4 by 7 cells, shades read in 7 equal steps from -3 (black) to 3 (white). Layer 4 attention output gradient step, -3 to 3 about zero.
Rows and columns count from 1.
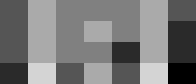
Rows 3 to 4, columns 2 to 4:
1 0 0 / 2 -1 1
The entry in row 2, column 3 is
0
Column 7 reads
-1 -2 -2 -3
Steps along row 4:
up down up down up down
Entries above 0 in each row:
2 3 2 3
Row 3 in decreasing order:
1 1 0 0 -1 -2 -2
